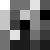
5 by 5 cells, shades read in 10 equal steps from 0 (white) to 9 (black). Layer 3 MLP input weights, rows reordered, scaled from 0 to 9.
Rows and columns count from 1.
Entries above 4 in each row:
3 2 3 4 5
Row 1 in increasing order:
0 1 5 5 6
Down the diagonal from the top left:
0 6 9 5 8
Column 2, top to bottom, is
5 6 7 1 8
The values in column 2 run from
1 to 8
